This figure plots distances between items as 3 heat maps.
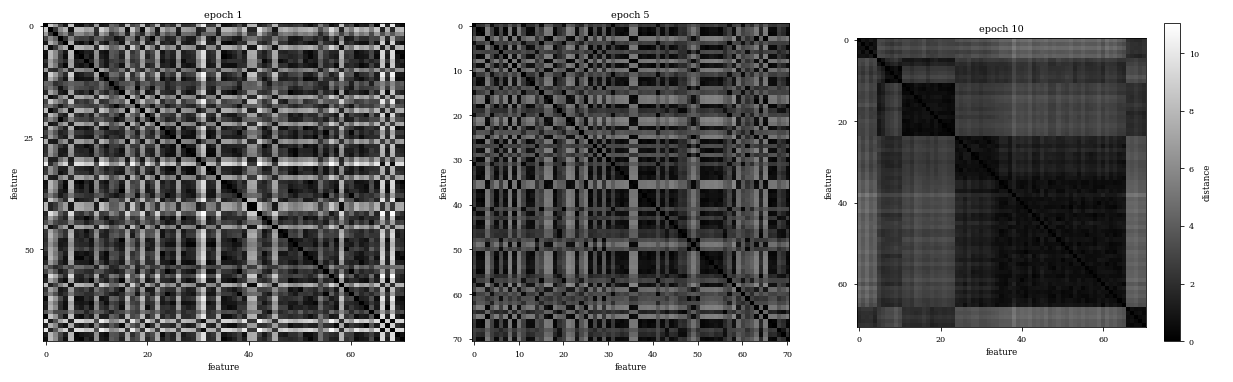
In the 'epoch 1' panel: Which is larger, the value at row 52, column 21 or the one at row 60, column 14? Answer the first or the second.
the first
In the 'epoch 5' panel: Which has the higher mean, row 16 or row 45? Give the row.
16
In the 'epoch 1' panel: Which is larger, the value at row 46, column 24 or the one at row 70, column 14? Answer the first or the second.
the second
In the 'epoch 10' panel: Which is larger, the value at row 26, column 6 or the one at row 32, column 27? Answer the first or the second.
the first
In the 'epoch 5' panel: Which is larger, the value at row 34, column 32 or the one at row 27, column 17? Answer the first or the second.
the second
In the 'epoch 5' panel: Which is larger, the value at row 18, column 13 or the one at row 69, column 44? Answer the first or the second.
the second
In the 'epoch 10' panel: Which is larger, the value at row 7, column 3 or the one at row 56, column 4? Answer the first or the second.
the second
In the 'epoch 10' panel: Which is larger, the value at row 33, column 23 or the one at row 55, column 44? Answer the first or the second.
the first
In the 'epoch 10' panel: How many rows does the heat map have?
71
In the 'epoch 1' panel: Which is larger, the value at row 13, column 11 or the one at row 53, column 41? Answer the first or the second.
the second
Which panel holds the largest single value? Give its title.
epoch 1
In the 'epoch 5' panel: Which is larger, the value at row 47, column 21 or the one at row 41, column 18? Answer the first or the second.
the first
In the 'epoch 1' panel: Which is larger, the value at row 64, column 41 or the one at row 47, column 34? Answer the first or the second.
the second
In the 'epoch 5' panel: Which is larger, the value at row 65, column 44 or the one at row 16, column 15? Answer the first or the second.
the first
